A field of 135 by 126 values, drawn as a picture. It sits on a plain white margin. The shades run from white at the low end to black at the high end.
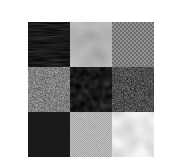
It is made of 3 by 3 panels. Panel 1,1: very high, streaked across, faint in contrast. Panel 1,2: low, smooth, faint in contrast. Panel 1,3: middling, checkered. Panel 2,1: middling, fine-grained. Panel 2,2: very high, blotchy, faint in contrast. Panel 2,3: high, fine-grained. Panel 3,1: very high, flat. Panel 3,2: low, checkered. Panel 3,3: very low, smooth, faint in contrast.
